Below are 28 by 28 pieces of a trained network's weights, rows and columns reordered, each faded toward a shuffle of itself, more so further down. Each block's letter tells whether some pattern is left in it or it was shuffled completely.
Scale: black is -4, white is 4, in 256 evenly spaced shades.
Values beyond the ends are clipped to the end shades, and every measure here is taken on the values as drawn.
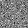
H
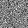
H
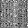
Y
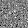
H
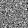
H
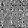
Y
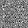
Y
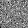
H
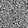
H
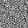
Y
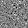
H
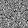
H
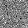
H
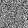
H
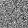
H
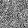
H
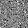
H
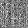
Y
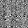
Y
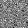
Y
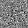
H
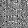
Y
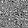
Y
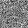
H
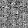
Y
